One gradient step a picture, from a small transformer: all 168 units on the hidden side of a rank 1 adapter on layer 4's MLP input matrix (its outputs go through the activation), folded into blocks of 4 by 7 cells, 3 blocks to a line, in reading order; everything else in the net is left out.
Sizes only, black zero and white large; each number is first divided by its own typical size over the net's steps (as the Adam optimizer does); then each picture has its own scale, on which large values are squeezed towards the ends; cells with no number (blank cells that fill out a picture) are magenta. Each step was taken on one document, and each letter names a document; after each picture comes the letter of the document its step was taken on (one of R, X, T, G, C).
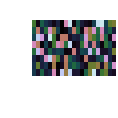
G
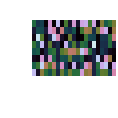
G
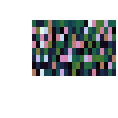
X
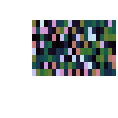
X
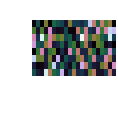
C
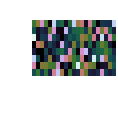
C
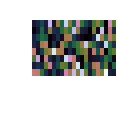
G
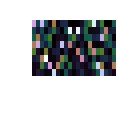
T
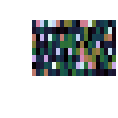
C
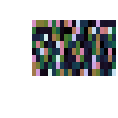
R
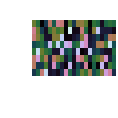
G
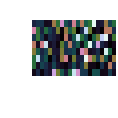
X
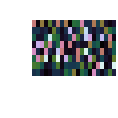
T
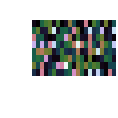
R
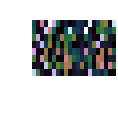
T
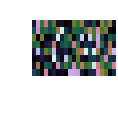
G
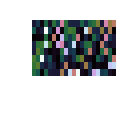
X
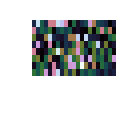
C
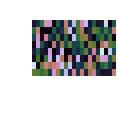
C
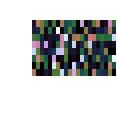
X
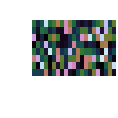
C
